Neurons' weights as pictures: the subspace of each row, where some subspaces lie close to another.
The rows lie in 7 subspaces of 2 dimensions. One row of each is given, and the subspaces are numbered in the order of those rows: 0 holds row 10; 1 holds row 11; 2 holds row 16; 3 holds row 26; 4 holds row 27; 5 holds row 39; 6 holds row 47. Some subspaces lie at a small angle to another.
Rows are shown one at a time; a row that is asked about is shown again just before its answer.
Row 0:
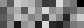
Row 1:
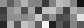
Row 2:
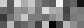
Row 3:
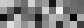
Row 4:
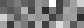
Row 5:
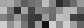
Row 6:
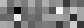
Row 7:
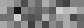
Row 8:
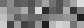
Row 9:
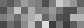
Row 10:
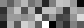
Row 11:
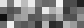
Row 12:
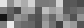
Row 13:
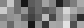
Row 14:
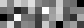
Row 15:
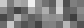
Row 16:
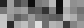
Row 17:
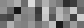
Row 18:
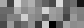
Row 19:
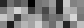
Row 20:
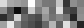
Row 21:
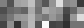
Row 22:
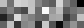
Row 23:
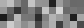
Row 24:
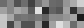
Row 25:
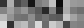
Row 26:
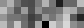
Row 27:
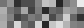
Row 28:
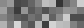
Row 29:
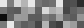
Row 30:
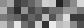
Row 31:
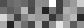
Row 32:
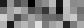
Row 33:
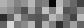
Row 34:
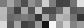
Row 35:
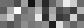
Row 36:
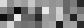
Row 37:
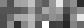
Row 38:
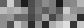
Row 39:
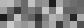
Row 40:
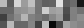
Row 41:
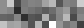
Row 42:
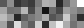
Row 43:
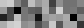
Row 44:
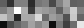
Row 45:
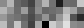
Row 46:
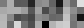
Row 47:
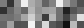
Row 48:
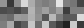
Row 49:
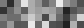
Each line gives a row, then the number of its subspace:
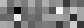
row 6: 6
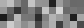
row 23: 5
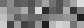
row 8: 0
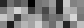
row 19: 2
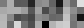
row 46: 3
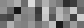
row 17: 0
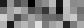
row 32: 2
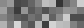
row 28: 4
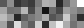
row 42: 4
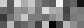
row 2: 1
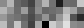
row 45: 3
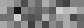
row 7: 6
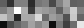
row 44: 2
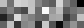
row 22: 4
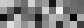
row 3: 5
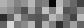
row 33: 5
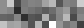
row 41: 1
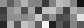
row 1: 0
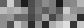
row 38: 6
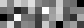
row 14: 4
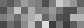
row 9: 3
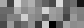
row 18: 1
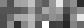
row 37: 3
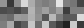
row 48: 6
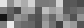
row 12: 1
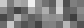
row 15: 2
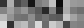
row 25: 2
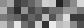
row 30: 4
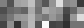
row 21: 3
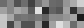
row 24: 0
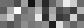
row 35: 0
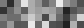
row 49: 6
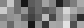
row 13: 6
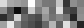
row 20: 2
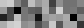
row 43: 5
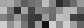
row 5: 3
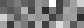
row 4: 5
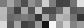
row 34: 0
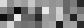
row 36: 4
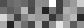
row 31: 5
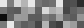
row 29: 1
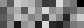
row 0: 4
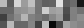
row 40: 1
